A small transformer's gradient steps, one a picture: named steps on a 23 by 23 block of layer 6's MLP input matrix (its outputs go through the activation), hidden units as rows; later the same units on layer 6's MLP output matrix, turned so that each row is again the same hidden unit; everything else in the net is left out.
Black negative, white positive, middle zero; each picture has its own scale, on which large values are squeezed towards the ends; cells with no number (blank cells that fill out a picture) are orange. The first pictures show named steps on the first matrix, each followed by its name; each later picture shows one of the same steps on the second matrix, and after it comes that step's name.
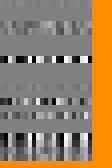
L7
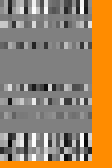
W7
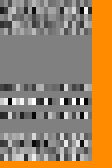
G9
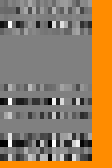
G9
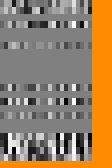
W7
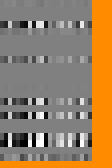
L7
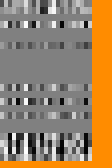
W7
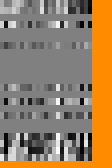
W7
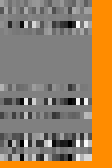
G9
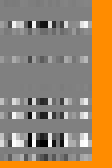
L7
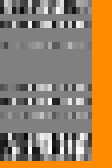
W7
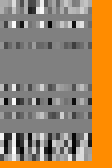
W7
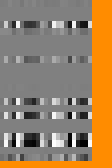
L7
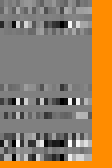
G9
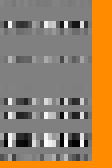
L7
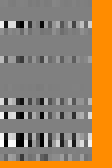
L7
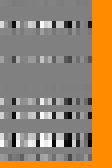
L7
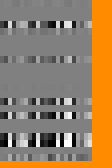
L7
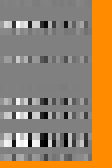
L7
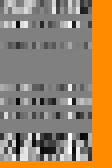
W7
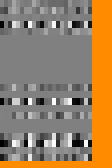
G9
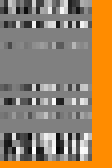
W7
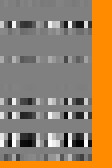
L7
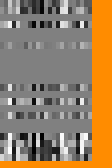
W7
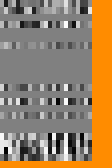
W7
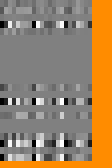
G9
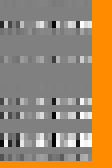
L7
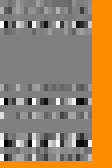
G9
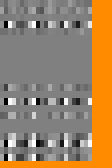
G9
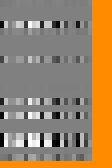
L7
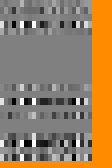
G9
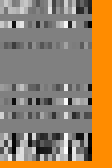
W7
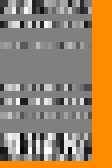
W7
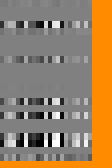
L7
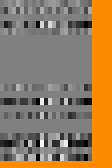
G9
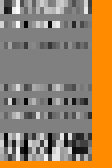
W7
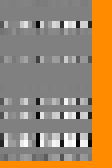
L7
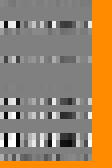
L7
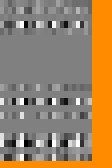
G9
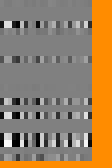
L7
